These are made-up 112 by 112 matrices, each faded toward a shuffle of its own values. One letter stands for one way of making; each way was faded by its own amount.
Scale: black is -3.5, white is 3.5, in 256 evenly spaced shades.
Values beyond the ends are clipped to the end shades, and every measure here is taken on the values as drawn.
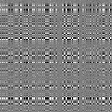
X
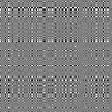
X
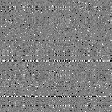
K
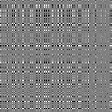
X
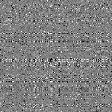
K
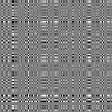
X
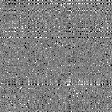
K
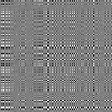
X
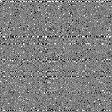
K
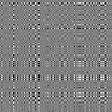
X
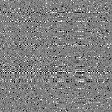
K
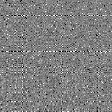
K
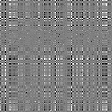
X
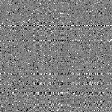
K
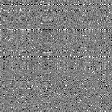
K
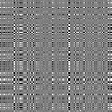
X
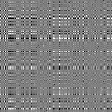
X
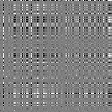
X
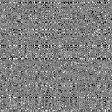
K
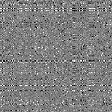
K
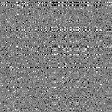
K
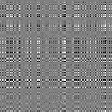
X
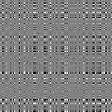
X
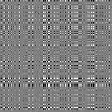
X
